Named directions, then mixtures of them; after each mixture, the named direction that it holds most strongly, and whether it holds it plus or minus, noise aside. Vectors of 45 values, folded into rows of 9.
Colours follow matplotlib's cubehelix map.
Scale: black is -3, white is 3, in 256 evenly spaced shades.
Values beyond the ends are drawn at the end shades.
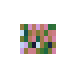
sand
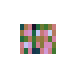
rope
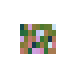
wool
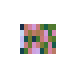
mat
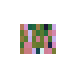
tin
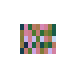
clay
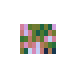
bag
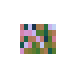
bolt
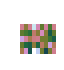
rope, minus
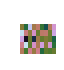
mat, plus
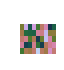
bolt, minus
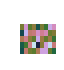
sand, minus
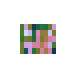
rope, plus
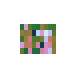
rope, plus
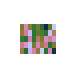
bag, plus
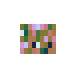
sand, plus
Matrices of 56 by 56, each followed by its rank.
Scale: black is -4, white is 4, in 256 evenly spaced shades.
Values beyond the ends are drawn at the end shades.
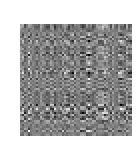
three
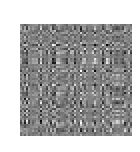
three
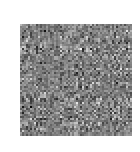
ten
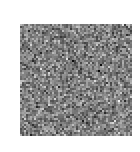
full rank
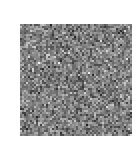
full rank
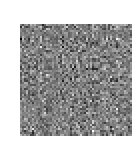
ten
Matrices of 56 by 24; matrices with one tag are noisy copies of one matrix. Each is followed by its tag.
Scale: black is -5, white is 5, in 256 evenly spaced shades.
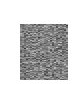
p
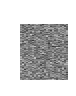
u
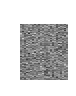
p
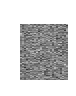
p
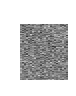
u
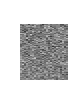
u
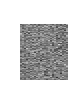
p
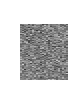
u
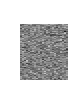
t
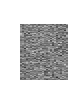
p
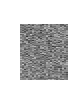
u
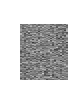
p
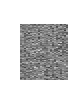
p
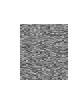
t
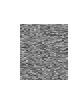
t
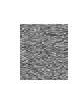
t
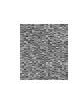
u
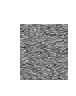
t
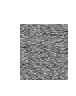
t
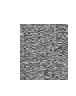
p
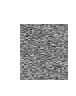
u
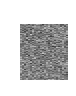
u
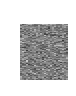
t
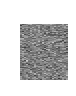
t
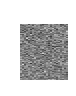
u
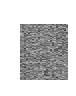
p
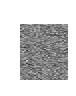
t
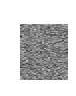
t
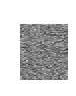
t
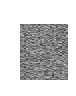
p
